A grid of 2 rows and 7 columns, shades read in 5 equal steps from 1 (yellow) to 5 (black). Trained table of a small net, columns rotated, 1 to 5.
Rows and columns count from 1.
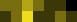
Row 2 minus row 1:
1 0 -1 1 0 -1 -1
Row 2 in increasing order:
1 3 3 4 4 4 4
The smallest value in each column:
3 3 1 3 4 3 4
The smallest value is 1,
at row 2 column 3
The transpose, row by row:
3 4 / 3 3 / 2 1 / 3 4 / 4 4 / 4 3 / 5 4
